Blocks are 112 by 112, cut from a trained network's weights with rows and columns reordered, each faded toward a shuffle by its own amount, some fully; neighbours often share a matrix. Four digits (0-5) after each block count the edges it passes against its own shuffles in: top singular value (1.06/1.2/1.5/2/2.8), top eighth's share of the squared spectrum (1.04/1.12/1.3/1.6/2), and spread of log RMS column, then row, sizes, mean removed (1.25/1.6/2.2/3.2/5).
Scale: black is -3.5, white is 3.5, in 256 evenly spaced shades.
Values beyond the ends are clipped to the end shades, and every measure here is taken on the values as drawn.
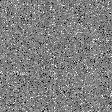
1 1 0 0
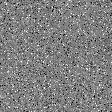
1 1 0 0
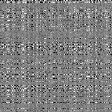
4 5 2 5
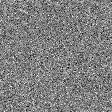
0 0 0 0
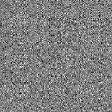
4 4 3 2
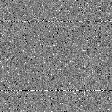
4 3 1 2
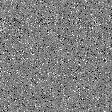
1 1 0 1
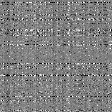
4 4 1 4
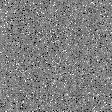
1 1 0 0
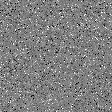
0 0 0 0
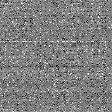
3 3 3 1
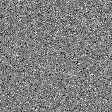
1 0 0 0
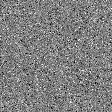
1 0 0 0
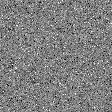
0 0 0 0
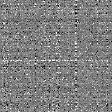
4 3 3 2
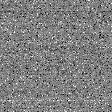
2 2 1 0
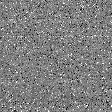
1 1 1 0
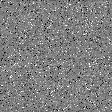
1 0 0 0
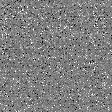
1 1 1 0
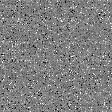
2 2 1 0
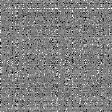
3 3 3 2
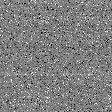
1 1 0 0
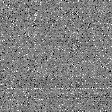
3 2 2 1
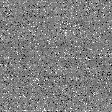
2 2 1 0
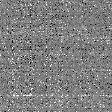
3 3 2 1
